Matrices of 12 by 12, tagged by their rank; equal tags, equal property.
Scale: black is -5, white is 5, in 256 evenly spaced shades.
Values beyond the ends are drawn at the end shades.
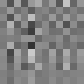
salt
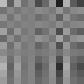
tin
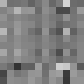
salt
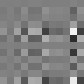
tin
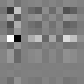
tin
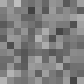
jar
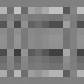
tin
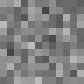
jar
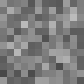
jar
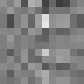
salt
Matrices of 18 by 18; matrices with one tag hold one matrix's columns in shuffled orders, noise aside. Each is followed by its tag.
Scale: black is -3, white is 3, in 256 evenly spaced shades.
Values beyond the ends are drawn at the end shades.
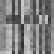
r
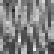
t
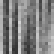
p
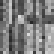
r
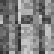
r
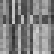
r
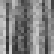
p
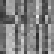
r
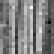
p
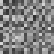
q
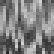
t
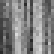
p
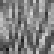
t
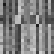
r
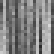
p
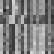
r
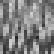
t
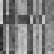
r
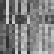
r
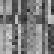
r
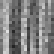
p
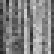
p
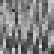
t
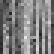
p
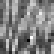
t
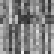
r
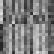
r
